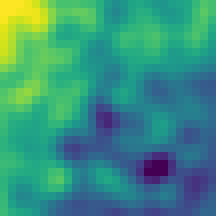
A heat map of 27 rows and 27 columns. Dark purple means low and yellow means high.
Values rise toward the top left. On average the colour sits 50% of the way up the scale. The ninth with the highest average is the top left. Neither half mirrors the other. The ninth with the lowest average is the bottom right.
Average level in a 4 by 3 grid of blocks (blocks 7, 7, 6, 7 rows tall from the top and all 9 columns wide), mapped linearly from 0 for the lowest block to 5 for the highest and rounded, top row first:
533 / 422 / 311 / 310
